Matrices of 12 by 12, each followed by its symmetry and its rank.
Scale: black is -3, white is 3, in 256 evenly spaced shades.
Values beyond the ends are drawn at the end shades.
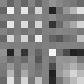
symmetric, rank two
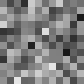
antisymmetric, full rank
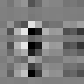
neither, rank one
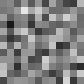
antisymmetric, full rank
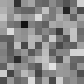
neither, full rank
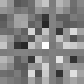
symmetric, rank two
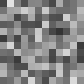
neither, full rank
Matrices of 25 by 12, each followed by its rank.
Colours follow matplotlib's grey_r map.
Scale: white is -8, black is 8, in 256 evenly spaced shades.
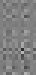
two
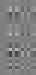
one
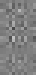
two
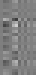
one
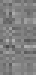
two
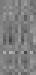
two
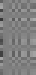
one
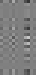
one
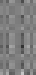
one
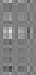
one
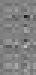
two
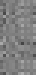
two
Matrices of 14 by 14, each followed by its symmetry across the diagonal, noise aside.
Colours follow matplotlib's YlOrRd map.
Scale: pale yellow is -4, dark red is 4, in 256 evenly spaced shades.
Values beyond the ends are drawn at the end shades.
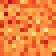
neither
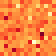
antisymmetric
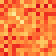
symmetric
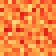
antisymmetric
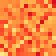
antisymmetric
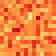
antisymmetric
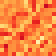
symmetric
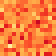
neither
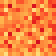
antisymmetric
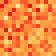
symmetric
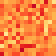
antisymmetric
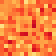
symmetric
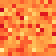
neither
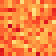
neither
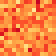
neither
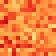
neither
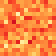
neither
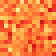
neither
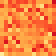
antisymmetric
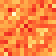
symmetric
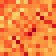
symmetric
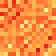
symmetric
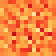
antisymmetric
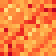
symmetric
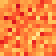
symmetric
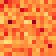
neither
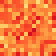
symmetric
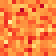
antisymmetric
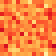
antisymmetric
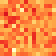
neither
